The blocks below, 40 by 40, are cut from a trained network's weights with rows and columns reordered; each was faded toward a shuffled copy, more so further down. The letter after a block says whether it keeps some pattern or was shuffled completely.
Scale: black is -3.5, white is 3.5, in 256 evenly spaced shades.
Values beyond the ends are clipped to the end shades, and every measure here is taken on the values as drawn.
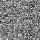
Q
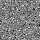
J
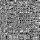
Q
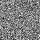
J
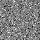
J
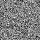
J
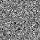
Q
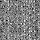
Q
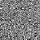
Q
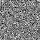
J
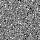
J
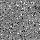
J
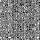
Q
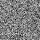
J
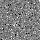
J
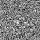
Q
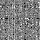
Q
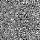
Q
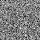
J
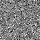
J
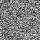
Q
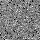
J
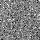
J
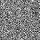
Q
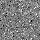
J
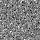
J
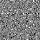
Q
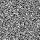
Q
